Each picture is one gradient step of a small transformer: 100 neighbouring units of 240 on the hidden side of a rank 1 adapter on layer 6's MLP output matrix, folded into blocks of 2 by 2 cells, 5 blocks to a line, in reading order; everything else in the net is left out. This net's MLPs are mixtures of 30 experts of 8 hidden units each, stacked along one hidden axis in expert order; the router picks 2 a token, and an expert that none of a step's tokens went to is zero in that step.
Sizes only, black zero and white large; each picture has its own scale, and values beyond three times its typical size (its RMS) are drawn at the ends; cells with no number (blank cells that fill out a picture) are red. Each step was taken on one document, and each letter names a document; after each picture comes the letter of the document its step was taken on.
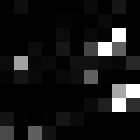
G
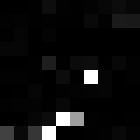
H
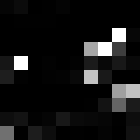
G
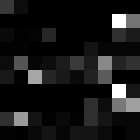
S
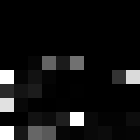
H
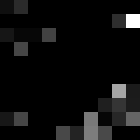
S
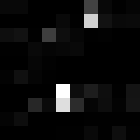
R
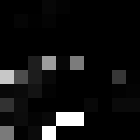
H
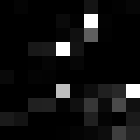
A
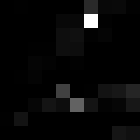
R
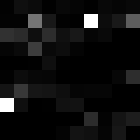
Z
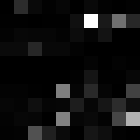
Z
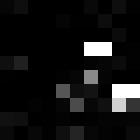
G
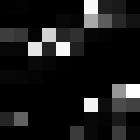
R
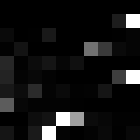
H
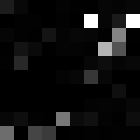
S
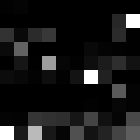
S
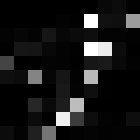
A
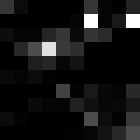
A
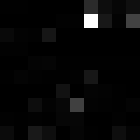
A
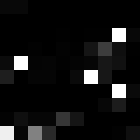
G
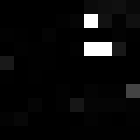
A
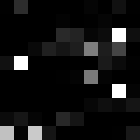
G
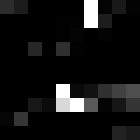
R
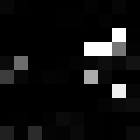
G
